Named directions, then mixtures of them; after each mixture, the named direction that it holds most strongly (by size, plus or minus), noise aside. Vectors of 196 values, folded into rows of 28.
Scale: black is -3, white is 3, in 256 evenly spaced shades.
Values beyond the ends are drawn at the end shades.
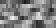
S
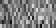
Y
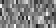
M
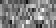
Y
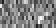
M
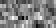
S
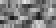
S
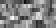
S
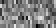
M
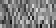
Y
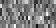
M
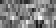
S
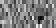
Y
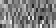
Y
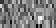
Y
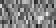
M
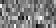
M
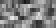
S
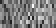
Y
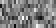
M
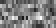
S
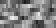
S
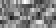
S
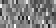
M
